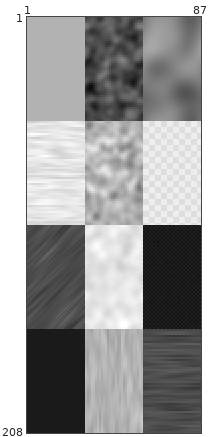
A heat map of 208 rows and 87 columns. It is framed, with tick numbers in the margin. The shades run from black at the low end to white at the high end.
The table splits into 4 rows of 3 panels. Panel 1,1: high, flat. Panel 1,2: low, blotchy. Panel 1,3: middling, smooth. Panel 2,1: very high, streaked across, faint in contrast. Panel 2,2: high, blotchy. Panel 2,3: very high, checkered, faint in contrast. Panel 3,1: low, slanting up to the right, faint in contrast. Panel 3,2: very high, blotchy, faint in contrast. Panel 3,3: very low, checkered, faint in contrast. Panel 4,1: very low, flat. Panel 4,2: high, streaked downward, faint in contrast. Panel 4,3: low, streaked across, faint in contrast.
